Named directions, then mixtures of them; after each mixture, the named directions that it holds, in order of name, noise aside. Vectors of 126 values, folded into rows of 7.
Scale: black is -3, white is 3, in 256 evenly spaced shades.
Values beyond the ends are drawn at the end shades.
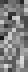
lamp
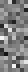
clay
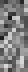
lamp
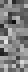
clay, lamp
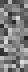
clay, lamp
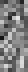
lamp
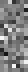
clay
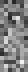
clay, lamp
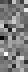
clay, lamp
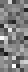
clay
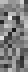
lamp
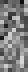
lamp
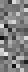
clay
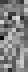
lamp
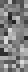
clay, lamp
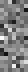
clay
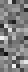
clay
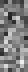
clay, lamp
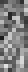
lamp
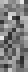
lamp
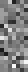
clay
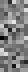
clay
